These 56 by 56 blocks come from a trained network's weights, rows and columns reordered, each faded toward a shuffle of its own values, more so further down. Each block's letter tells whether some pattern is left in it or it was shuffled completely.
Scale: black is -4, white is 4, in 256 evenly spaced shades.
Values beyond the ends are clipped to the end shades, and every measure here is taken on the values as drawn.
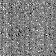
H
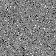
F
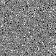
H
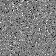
F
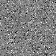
H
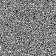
F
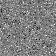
F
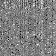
H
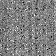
H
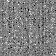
H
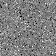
F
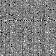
H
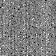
H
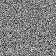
F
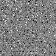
H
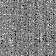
H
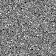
F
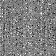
H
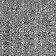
H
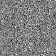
H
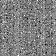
H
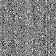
H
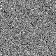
F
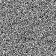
F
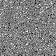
F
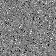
F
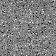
H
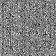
H
